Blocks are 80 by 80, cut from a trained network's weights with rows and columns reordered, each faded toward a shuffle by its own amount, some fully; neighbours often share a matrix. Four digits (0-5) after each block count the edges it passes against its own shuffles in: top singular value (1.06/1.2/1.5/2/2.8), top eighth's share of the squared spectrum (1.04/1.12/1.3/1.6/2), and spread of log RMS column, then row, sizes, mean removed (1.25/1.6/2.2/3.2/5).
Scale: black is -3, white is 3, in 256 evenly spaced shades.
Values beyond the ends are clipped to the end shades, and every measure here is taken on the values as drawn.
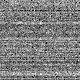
4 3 1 1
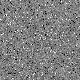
0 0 0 0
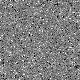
0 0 0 0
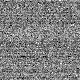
3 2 0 0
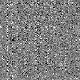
3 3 2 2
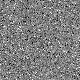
0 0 0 0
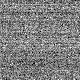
3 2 0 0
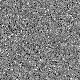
0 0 0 0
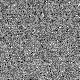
1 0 0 0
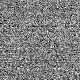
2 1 0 0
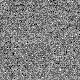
1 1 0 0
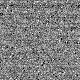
2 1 0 0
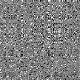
4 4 2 2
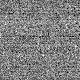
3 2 0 1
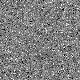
0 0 0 0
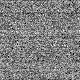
2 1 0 0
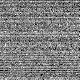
4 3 1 1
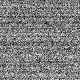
3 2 0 0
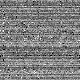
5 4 2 2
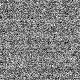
2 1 0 0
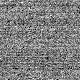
3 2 0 0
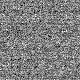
2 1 0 0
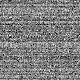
4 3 1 1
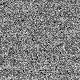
1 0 0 0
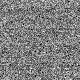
1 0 0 0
